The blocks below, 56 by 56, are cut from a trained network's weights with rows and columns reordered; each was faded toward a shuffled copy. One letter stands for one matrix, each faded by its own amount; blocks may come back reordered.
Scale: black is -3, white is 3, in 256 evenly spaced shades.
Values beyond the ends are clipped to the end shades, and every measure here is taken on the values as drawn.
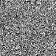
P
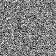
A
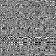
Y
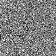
P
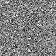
P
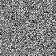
P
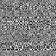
Y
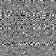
Y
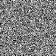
P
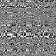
Y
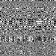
Y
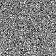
A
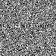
A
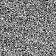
A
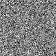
A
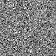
P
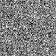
P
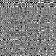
Y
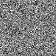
P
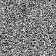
P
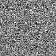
P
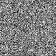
A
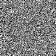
P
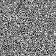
A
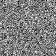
P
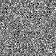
A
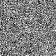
A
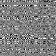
Y
